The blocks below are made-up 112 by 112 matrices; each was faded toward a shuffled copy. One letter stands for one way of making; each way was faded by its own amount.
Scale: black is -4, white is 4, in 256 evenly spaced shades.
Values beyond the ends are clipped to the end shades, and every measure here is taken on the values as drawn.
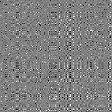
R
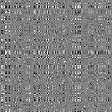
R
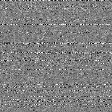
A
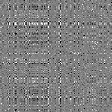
R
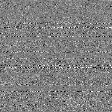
A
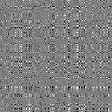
R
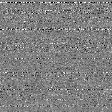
A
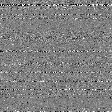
A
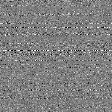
A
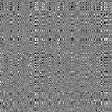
R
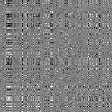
R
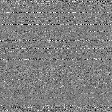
A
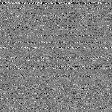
A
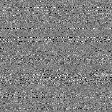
A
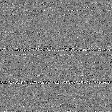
A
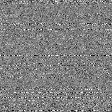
A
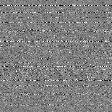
A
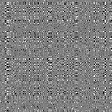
R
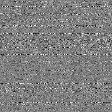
A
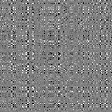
R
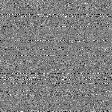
A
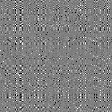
R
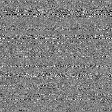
A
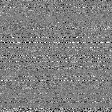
A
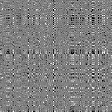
R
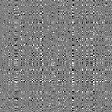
R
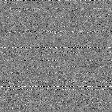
A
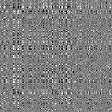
R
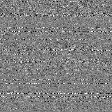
A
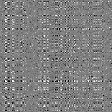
R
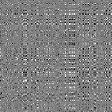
R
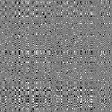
R
